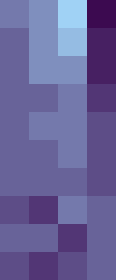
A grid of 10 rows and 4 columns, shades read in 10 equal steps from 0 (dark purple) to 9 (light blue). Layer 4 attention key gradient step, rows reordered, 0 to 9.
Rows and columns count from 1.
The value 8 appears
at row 2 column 3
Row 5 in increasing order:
3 4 5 5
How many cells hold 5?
6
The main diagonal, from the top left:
5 6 6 2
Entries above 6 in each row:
1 1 0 0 0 0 0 0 0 0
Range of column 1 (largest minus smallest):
2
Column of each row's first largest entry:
3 3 2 3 2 3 1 3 1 4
